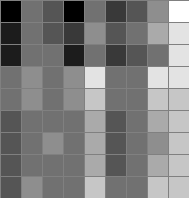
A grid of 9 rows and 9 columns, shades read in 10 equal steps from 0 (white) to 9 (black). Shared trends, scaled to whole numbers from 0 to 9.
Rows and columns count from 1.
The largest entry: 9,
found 2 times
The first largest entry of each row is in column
1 1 1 1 1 1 1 1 1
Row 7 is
6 5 4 5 3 6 5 4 2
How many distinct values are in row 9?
4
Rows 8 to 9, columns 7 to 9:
5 3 2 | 5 2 2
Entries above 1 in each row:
8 8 8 6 9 9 9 9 9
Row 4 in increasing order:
1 1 1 4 4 5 5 5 5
